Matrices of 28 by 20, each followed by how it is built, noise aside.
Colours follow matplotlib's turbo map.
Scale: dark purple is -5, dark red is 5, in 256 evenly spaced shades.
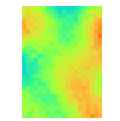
smooth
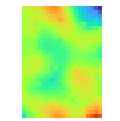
smooth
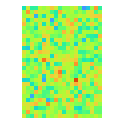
noise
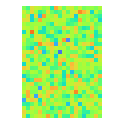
noise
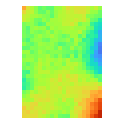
smooth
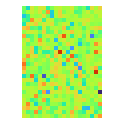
noise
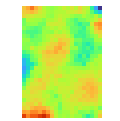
smooth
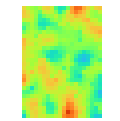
smooth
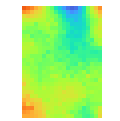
smooth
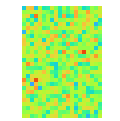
noise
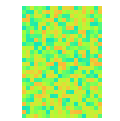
noise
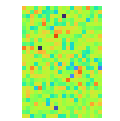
noise
